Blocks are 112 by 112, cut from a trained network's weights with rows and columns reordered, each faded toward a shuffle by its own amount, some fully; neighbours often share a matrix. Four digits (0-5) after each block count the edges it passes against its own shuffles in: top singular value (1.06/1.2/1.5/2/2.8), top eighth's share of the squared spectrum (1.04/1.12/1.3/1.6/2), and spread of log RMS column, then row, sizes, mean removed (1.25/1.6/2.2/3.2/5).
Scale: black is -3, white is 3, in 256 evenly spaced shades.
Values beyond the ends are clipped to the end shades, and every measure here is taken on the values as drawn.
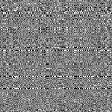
5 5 1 4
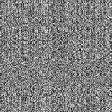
4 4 1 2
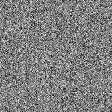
2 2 0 0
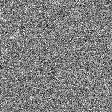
1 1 0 0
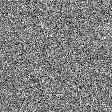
0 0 0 0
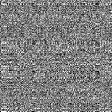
4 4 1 3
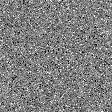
1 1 0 0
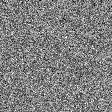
0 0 0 0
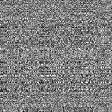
4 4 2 3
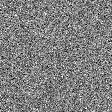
0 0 0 0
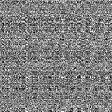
4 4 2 3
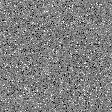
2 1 0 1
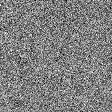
0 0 0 0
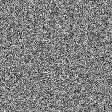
2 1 0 0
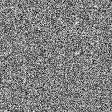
2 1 0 0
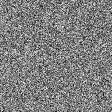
2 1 0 0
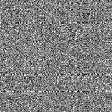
4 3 0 3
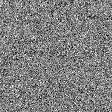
2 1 0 0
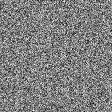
2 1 0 0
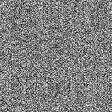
4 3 1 1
